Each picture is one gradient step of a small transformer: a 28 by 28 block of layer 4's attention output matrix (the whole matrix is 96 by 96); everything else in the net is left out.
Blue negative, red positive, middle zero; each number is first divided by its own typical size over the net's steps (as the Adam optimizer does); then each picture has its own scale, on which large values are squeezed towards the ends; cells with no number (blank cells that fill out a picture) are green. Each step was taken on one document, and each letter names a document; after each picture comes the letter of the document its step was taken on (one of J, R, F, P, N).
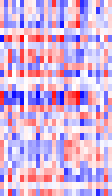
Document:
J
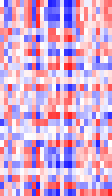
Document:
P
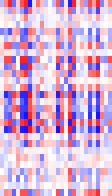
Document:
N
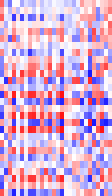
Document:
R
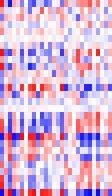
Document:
J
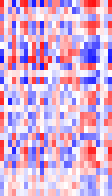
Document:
R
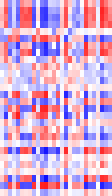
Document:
P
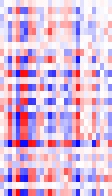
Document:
N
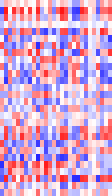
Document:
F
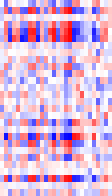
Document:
N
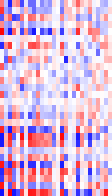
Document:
J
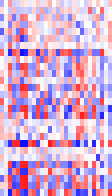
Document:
N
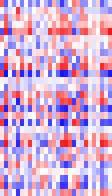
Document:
F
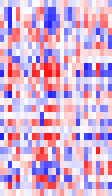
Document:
P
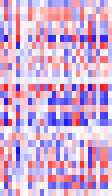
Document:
F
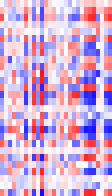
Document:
R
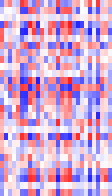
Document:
N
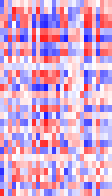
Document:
P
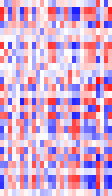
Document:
R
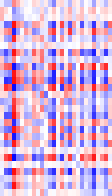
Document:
R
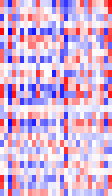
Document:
J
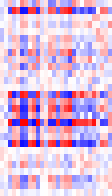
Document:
N
